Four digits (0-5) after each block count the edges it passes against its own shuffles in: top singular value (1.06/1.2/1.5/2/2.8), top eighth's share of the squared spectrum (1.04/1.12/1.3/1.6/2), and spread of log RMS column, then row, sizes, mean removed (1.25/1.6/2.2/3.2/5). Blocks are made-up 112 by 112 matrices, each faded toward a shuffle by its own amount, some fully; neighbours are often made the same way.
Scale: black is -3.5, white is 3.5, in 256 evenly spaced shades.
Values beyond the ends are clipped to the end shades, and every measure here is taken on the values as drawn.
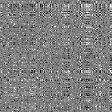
5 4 3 3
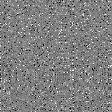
4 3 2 1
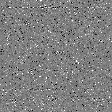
3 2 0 1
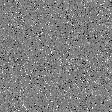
2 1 0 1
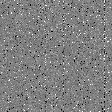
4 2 1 0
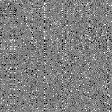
4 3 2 1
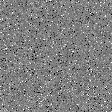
2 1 0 0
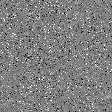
2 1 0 0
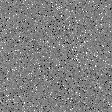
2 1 0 0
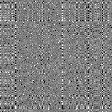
5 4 3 3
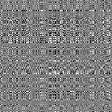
5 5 4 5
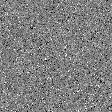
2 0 0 0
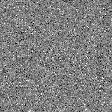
3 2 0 1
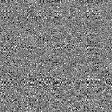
4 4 2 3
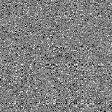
4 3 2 2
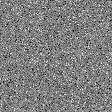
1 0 0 0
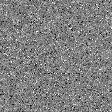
3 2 0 1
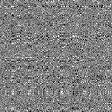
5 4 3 3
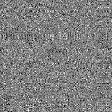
4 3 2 2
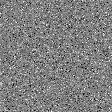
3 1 0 0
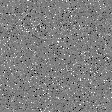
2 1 0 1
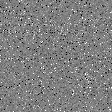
3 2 0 1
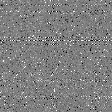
4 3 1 2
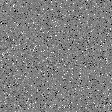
2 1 0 0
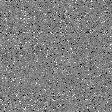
3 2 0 1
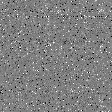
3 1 0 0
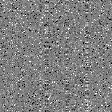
4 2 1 1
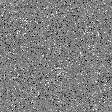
2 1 0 0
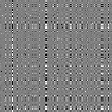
5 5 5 4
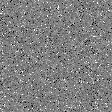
0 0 1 0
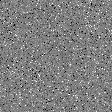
0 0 0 0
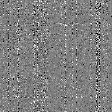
2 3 4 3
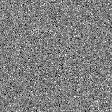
3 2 1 1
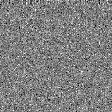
3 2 1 1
